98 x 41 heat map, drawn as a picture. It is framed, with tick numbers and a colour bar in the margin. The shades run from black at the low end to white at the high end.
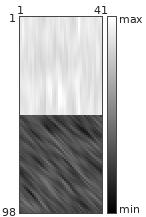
The table splits into 2 rows of 1 panel. Panel 1,1: very high, streaked downward, faint in contrast. Panel 2,1: low, slanting down to the right.
